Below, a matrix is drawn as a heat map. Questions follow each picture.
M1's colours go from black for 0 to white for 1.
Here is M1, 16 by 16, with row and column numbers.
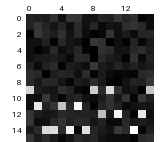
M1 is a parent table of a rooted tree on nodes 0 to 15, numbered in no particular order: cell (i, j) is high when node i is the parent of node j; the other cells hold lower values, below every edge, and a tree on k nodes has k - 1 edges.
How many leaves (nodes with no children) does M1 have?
12
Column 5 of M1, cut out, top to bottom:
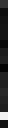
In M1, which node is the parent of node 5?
14
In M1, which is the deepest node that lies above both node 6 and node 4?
11
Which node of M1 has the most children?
14
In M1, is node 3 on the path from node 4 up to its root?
no
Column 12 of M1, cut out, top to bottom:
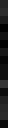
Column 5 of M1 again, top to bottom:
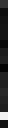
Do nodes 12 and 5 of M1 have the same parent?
no
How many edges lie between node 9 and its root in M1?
1
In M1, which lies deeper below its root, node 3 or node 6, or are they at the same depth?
the same depth
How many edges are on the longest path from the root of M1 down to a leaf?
2
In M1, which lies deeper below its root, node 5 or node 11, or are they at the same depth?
node 5
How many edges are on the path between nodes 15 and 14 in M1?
3
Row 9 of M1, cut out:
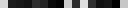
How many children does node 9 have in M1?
4
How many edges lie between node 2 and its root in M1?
2
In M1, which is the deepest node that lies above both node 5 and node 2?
14
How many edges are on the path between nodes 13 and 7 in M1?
2
